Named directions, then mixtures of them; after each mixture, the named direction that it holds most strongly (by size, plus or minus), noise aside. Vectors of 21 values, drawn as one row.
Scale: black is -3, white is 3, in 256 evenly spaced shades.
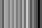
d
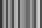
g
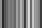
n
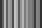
g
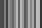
g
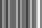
d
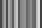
g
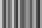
g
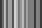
g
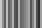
g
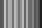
d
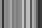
d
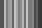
d
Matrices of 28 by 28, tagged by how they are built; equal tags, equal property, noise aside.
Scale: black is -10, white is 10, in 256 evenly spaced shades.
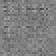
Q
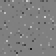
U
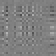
Q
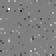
U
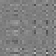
Q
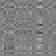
Q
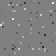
U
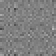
Q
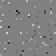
U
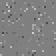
U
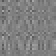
Q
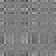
Q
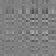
Q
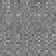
Q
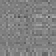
Q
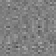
Q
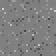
U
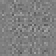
Q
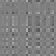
Q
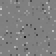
U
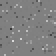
U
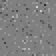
U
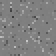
U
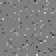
U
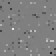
U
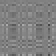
Q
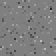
U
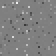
U
